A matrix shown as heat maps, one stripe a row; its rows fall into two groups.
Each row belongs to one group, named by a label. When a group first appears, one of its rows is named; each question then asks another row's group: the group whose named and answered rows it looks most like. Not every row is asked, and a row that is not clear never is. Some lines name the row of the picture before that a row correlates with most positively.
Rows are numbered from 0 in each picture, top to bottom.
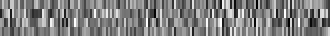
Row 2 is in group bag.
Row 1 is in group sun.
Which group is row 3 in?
bag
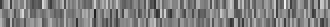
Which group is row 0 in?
sun
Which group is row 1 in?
bag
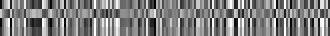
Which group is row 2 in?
sun
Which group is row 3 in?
sun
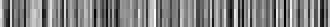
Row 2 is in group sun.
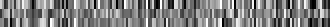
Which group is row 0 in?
bag
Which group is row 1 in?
sun
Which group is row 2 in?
bag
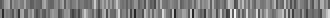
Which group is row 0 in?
sun
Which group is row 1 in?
bag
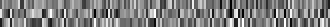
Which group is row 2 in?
sun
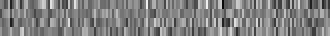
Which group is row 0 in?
bag
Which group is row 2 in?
bag
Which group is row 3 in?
bag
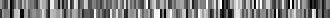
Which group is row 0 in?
bag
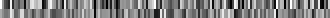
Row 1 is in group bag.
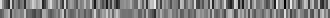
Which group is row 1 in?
sun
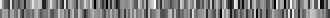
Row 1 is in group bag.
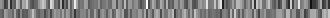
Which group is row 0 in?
bag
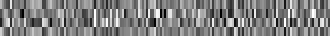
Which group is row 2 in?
sun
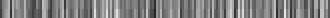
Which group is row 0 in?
sun
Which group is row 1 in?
sun
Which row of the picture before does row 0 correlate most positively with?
2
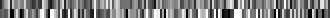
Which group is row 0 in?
sun
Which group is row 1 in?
bag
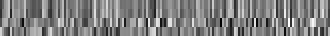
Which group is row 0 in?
sun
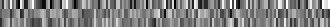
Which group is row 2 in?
sun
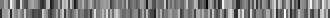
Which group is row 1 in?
sun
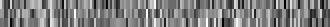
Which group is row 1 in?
bag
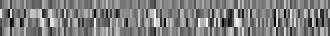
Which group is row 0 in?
sun
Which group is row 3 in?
sun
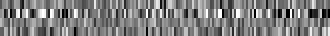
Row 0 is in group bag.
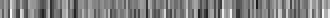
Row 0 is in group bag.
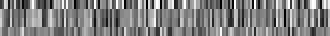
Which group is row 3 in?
bag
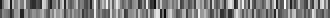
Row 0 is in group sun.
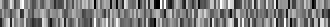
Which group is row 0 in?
bag
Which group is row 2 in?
sun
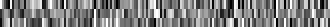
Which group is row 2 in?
sun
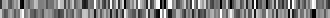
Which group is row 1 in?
bag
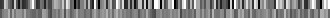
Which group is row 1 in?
sun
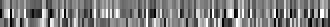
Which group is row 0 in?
sun
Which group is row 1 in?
sun
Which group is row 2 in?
bag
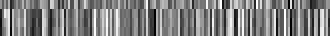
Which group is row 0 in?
bag
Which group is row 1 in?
sun
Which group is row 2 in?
sun
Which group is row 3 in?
sun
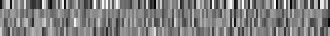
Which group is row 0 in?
sun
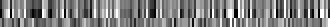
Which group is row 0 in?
sun
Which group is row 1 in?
sun
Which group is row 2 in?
bag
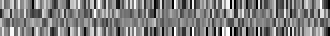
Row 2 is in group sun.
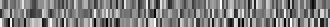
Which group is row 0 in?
bag
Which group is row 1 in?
sun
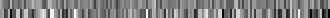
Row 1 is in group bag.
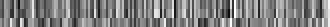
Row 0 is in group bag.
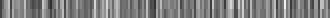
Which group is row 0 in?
sun
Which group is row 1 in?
sun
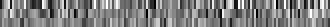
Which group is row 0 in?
sun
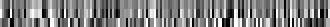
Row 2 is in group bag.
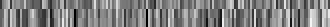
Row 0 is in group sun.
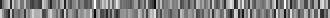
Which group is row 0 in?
sun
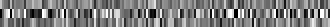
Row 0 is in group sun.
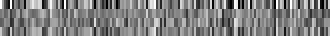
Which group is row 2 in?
bag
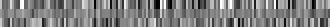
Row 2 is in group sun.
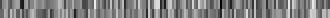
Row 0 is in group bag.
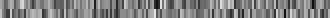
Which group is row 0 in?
bag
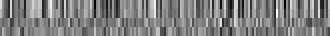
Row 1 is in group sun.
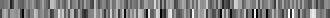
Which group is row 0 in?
bag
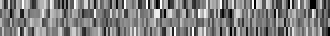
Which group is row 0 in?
bag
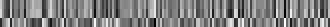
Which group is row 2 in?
sun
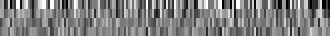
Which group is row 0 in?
bag
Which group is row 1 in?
bag
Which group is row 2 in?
sun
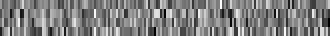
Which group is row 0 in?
bag
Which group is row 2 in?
bag
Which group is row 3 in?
sun
